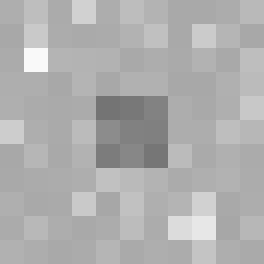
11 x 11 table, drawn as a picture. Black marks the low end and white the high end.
On average the colour sits 70% of the way up the scale. An odd patch, lower than its surroundings, sits in the centre. No row or column stands out. The centre is the ninth with the lowest average. No overall slope runs across the table. No seam splits the table.
